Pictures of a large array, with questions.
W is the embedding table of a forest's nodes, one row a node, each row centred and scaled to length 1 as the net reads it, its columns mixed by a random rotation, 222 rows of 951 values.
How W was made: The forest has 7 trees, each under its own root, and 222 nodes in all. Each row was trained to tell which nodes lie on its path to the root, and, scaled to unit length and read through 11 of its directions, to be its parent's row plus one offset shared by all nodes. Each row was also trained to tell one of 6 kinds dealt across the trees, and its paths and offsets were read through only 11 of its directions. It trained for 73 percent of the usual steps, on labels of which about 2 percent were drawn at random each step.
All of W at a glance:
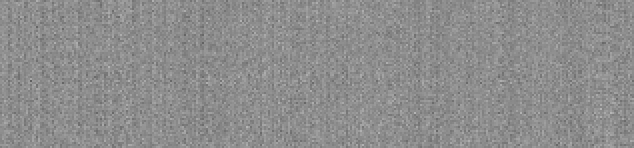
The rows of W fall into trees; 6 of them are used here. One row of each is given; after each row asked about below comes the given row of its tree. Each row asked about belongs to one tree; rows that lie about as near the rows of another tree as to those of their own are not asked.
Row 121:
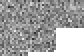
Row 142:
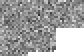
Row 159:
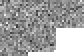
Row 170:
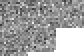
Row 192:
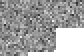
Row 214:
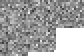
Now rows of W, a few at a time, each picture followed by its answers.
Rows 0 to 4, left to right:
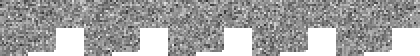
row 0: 159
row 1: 159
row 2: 121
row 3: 142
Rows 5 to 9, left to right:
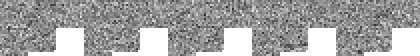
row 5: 142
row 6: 121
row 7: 192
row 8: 121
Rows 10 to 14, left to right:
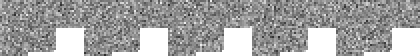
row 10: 142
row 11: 121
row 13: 159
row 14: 121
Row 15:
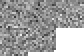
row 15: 142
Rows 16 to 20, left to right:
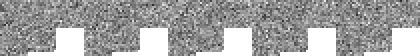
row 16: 192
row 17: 142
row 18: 159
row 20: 192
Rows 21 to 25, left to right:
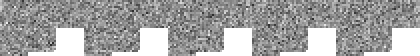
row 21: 121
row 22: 214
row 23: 159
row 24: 159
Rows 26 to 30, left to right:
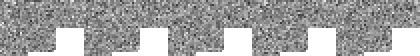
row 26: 159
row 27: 170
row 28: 214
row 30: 159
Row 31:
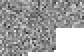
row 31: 142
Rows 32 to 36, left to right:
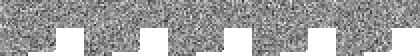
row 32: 159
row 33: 121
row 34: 159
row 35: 192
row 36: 170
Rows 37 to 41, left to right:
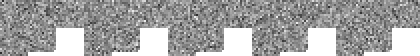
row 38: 192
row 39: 214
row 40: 159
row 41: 214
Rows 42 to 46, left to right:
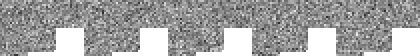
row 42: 192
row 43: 159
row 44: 214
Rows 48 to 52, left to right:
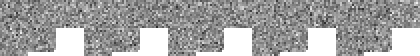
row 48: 170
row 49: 214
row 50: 121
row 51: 214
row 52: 159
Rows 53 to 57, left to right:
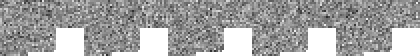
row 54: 214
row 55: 142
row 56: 214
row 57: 192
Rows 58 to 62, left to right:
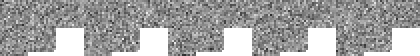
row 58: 159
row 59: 170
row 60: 142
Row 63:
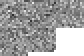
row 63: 159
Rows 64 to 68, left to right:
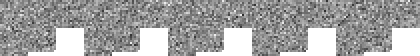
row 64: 214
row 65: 159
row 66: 121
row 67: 159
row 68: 159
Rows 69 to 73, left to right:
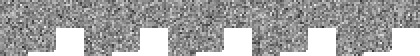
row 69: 214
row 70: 214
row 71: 159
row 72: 214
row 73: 214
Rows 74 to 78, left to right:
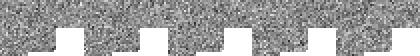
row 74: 142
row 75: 142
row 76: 214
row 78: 170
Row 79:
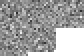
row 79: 170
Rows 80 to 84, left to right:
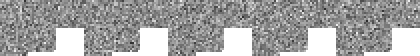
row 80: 214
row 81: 121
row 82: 159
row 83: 170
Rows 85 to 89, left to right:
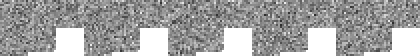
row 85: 159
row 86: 192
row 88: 142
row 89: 192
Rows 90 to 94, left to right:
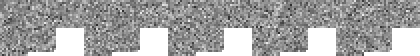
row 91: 142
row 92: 214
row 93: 142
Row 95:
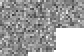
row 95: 142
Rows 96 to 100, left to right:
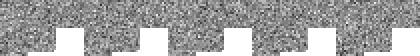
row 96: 214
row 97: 159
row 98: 214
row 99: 159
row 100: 121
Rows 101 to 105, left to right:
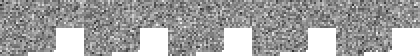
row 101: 159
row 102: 192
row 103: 142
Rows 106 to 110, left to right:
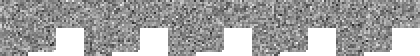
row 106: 159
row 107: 214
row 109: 214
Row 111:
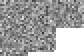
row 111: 159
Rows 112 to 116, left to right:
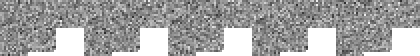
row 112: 192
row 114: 159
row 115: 159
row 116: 170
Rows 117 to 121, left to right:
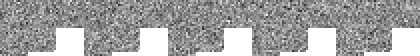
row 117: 214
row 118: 170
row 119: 192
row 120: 214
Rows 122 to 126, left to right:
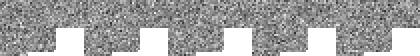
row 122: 192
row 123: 214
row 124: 170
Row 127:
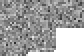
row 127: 214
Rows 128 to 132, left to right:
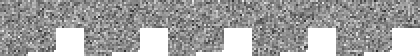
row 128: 142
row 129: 214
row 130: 192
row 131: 159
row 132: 214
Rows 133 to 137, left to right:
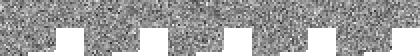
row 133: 121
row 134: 159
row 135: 159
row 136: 170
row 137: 159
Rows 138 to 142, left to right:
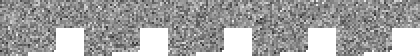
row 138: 214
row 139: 121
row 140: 142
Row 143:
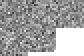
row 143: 170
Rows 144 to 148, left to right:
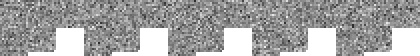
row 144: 159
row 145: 214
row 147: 214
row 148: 159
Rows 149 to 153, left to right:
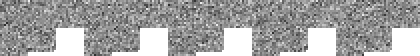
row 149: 192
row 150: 142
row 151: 159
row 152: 142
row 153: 159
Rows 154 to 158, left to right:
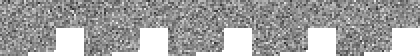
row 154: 192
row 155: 170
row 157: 142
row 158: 142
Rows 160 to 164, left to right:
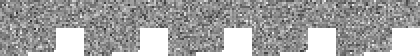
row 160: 170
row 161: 214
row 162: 159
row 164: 192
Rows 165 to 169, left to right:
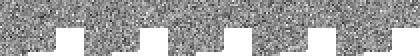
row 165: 159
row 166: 170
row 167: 214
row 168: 170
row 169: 192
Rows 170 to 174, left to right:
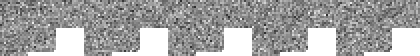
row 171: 214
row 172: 214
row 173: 159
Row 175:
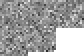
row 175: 142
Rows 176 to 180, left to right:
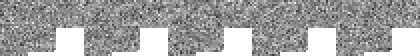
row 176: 142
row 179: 121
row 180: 142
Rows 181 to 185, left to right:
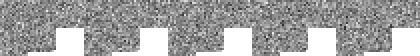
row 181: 142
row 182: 170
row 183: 142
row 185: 192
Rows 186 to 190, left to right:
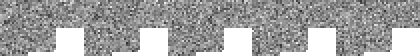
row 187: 159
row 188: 159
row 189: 214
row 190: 214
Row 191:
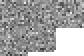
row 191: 142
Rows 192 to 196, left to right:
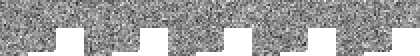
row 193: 214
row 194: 142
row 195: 159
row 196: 142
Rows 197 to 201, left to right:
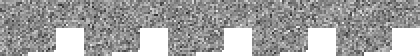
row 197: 142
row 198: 192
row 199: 192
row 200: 142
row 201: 159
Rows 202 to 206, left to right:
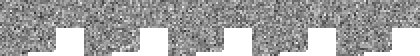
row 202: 159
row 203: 170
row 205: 214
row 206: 142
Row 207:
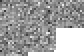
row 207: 214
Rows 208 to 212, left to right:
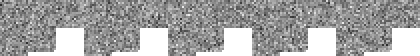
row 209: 214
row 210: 214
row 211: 192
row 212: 214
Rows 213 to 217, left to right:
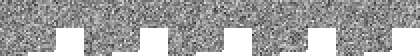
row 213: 170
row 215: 214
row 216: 192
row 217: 142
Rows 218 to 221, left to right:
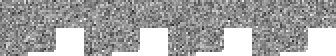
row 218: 192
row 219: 214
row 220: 192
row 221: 170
